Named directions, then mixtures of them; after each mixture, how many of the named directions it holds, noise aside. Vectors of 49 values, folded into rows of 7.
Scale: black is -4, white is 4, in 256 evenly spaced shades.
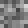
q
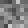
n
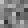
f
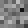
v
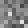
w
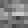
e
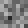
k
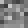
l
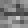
three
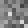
one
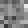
one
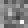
three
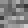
three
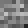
three
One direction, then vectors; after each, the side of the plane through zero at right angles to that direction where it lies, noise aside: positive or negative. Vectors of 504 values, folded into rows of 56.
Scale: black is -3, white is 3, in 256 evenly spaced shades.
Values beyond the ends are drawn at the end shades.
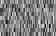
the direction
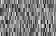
positive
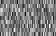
negative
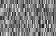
negative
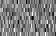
negative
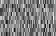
positive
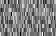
positive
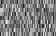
negative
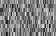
positive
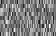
negative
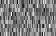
negative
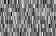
positive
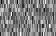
negative
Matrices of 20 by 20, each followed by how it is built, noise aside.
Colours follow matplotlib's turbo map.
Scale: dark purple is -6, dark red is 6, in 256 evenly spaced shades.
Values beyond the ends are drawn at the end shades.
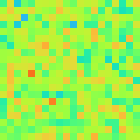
noise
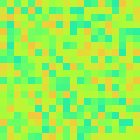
noise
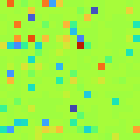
sparse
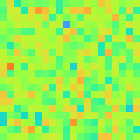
noise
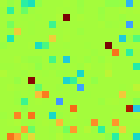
sparse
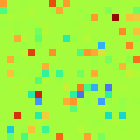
sparse
